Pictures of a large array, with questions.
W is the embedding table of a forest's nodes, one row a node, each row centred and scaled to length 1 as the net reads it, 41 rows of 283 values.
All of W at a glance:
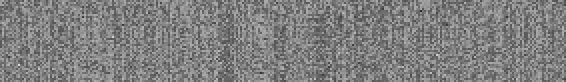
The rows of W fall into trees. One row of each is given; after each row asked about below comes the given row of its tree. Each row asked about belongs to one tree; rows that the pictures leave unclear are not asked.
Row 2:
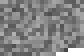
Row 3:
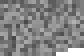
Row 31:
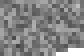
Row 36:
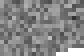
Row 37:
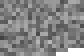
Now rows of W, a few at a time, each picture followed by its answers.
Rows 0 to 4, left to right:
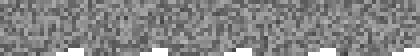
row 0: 2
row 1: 36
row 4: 3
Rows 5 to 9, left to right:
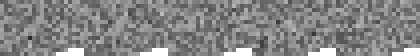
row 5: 31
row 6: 31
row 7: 37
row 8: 3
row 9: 37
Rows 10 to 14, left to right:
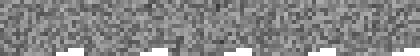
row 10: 37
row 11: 2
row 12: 3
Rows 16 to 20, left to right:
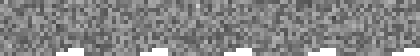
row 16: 37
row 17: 37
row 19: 3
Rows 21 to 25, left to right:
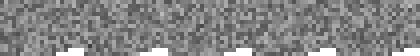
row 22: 31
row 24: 2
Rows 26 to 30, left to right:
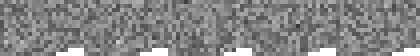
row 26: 2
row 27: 37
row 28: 36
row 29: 37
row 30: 2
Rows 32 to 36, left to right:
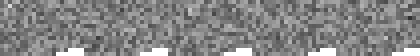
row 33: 3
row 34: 31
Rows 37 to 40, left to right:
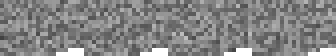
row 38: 37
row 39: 2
